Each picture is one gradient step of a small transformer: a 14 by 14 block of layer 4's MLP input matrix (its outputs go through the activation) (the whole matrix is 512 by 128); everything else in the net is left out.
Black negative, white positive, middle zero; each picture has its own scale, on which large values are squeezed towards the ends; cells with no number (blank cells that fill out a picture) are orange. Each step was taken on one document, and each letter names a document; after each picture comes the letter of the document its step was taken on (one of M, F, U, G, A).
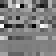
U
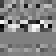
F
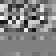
F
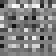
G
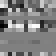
F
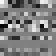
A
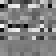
A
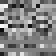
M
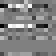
M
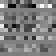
G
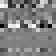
U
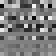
U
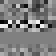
F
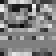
M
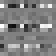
G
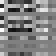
M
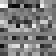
A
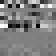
U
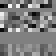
U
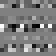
G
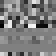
F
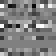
U
